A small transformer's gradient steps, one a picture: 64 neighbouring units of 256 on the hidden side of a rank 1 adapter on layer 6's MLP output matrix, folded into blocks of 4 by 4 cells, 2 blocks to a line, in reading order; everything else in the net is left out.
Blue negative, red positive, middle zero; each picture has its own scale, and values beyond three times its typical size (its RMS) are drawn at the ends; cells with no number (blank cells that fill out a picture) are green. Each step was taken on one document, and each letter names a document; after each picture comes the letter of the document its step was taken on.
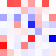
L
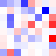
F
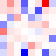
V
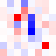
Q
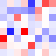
V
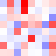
L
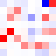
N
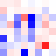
Q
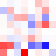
Q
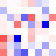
Q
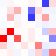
N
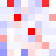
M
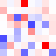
Q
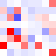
N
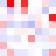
F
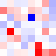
N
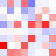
L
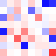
N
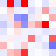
F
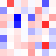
M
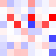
L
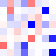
L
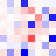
L
